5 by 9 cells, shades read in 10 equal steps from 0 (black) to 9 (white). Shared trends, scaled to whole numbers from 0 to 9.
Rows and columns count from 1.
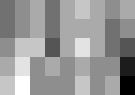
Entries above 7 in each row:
0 0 1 1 1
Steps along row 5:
up down same same up down up down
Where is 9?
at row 5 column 2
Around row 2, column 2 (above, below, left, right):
5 7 4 6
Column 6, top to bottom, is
7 6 8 6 7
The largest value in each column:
7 9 7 6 6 8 6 6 6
